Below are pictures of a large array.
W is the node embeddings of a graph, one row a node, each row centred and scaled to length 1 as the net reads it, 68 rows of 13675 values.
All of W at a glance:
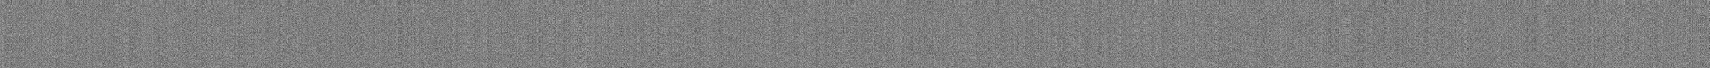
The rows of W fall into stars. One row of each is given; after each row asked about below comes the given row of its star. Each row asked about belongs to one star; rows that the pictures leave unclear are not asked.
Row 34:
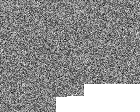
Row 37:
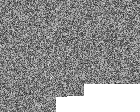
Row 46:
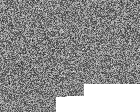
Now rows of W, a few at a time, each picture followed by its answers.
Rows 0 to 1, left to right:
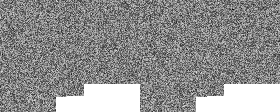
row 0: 46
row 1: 46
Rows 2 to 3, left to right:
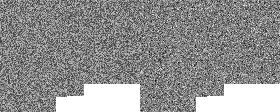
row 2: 46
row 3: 46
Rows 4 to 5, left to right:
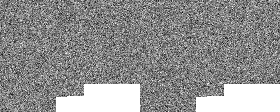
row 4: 46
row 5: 34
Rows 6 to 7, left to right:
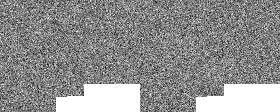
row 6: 34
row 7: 37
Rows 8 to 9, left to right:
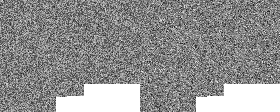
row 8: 46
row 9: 46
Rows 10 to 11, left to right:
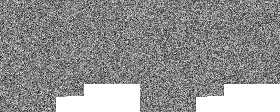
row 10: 34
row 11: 34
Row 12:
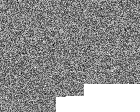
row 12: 46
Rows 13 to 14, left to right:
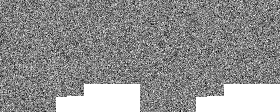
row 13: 37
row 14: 34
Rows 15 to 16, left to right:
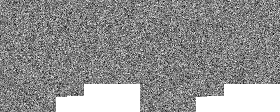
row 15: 37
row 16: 34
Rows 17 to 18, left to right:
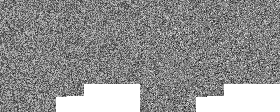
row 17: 37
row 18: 37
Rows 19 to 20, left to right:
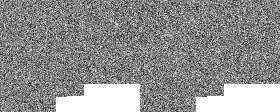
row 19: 46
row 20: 37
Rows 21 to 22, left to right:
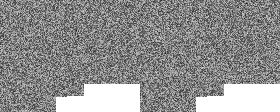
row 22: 37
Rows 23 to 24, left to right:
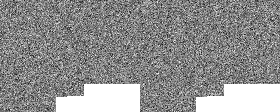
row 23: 37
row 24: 34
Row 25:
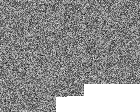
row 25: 37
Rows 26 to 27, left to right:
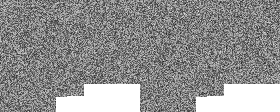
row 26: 34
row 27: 46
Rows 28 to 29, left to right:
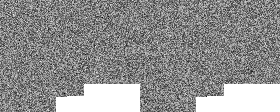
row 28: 46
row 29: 37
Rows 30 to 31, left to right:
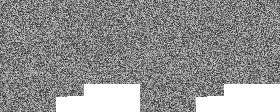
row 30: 37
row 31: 37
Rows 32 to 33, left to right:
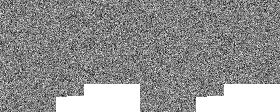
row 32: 46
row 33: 46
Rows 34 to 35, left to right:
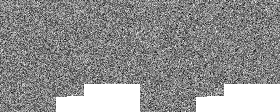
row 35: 34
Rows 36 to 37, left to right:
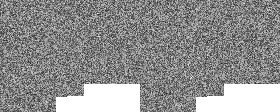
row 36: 37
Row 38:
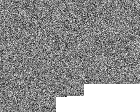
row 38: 37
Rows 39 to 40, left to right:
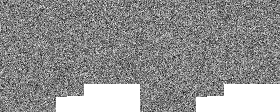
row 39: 46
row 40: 37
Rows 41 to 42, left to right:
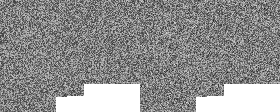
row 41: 37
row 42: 37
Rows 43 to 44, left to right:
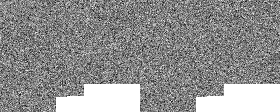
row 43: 34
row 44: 46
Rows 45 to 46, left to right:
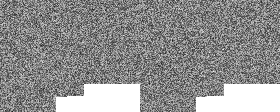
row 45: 37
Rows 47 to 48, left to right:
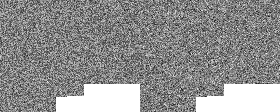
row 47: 46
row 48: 37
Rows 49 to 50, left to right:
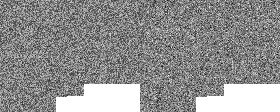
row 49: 37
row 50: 37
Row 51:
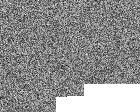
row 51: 34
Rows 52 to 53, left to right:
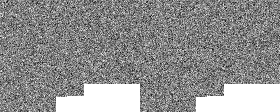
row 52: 46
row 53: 46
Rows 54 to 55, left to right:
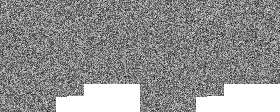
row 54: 46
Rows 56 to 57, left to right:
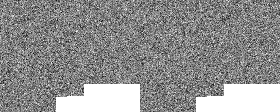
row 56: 34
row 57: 37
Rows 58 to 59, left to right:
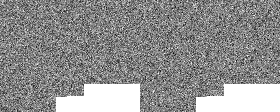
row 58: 37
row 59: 34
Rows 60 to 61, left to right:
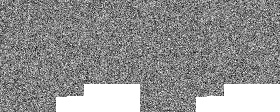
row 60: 37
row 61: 34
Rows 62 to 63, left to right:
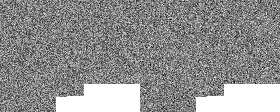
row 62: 46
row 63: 37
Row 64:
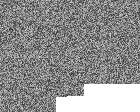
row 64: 37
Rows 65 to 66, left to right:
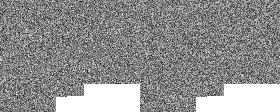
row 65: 37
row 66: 46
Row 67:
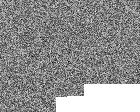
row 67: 34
